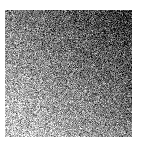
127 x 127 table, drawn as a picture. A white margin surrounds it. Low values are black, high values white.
Neither half mirrors the other. There is an overall slope up to the bottom left. The top right is the ninth with the lowest average. Fine speckle covers the field. The bottom left is the ninth with the highest average.
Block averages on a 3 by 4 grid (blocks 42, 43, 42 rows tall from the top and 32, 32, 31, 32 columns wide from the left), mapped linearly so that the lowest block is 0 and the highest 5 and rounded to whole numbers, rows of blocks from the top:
3 2 1 0 / 4 3 2 1 / 5 4 3 2
